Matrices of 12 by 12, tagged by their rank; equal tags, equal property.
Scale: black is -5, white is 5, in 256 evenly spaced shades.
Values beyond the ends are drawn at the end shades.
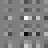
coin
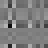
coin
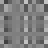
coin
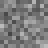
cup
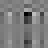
coin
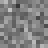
cup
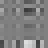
coin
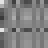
coin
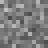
cup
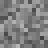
cup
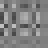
coin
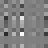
coin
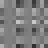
coin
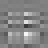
coin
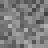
cup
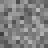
cup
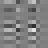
coin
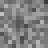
cup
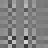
coin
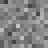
cup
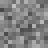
cup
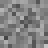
cup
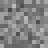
cup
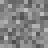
cup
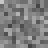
cup
